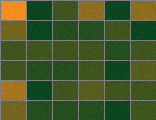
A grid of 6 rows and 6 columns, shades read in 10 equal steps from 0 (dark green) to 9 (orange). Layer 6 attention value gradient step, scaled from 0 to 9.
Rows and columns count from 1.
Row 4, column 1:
2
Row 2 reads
4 0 1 1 2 0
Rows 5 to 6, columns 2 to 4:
0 2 3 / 1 1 1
